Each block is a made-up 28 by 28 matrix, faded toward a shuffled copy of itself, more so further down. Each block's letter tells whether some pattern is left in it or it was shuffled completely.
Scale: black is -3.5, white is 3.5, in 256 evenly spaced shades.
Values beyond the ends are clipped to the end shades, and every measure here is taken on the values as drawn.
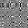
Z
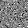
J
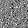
J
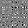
Z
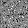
J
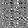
Z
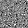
J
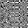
Z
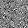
J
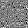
Z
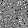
J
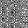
Z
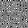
Z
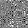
Z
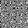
Z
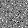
J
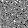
J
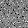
J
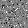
J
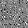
Z
